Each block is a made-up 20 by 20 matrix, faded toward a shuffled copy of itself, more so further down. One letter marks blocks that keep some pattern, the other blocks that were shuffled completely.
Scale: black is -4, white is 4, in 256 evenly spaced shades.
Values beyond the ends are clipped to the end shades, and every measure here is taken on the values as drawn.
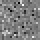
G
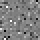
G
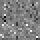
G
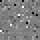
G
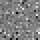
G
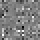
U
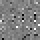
U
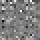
U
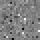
G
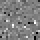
G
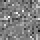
G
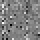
U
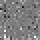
U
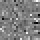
U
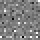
U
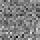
U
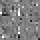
U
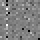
U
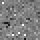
G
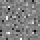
G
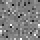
G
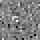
G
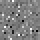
G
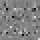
U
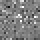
U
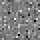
G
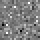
G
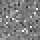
G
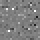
G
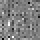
U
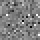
G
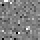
G
